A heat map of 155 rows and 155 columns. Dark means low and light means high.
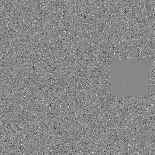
Slope: none. Odd patch: calmer, in the middle right. Calmest part: middle right. Histogram: heavy tails on both sides. Grain: fine.
